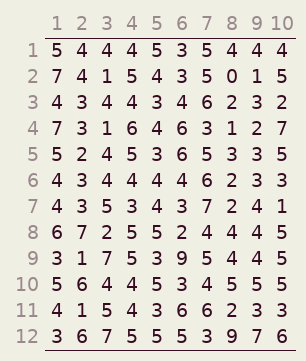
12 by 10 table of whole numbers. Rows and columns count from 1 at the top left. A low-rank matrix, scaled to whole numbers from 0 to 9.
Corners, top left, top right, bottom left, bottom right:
5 4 3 6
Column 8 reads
4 0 2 1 3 2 2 4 4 5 2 9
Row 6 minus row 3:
0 0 0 0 1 0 0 0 0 1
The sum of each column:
57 43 48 54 48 54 59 38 43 51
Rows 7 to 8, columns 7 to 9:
7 2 4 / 4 4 4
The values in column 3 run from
1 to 7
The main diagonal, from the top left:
5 4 4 6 3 4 7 4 4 5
